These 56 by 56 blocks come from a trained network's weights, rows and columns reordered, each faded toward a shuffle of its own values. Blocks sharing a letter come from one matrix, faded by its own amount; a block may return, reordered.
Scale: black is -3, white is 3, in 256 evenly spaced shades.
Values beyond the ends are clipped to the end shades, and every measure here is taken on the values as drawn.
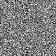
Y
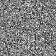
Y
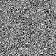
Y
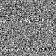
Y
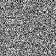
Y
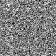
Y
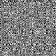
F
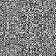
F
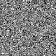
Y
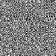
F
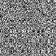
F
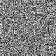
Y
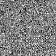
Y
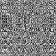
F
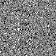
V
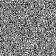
V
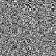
F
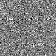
Y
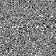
V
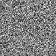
Y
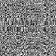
F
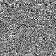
Y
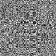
F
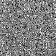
V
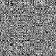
F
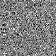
V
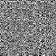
F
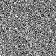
Y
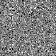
V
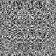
F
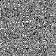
V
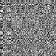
F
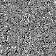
V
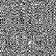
F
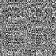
F
